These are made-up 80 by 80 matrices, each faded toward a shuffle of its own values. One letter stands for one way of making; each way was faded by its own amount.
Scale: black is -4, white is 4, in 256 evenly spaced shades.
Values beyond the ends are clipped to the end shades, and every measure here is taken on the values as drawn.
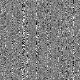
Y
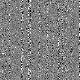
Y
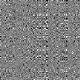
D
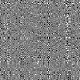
D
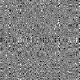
D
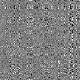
D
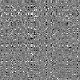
D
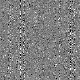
Y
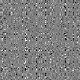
D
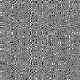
D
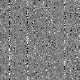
Y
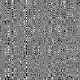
D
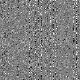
Y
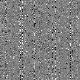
Y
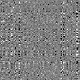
D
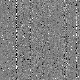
Y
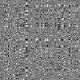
D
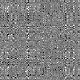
D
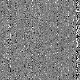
Y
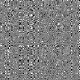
D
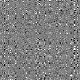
D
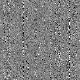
Y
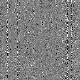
Y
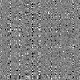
D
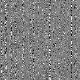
Y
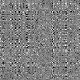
D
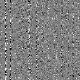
Y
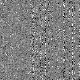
Y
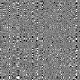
D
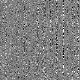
Y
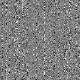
Y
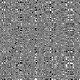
D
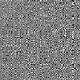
D
